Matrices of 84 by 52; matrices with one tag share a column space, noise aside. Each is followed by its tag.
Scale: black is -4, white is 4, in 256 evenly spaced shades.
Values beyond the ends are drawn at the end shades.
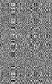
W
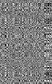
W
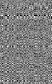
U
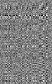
U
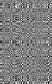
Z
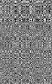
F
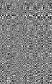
U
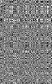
F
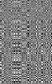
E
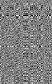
U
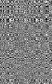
F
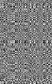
Z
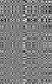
F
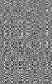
E
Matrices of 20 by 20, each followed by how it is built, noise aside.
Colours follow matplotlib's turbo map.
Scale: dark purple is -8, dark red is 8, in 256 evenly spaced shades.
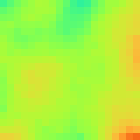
smooth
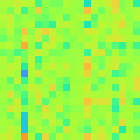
uneven columns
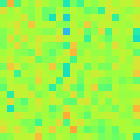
uneven columns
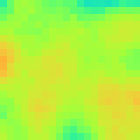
smooth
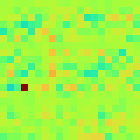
uneven rows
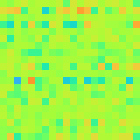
uneven rows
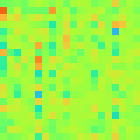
uneven columns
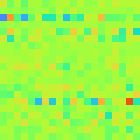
uneven rows
